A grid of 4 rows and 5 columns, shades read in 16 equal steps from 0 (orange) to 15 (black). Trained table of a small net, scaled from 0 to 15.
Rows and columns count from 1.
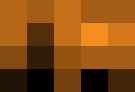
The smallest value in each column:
4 5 3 0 2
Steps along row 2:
up down down up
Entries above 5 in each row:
0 1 3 5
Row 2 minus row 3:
-3 -2 -3 -5 -3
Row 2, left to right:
4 10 3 0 2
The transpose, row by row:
4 4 7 13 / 5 10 12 15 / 3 3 6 8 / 5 0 5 15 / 5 2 5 11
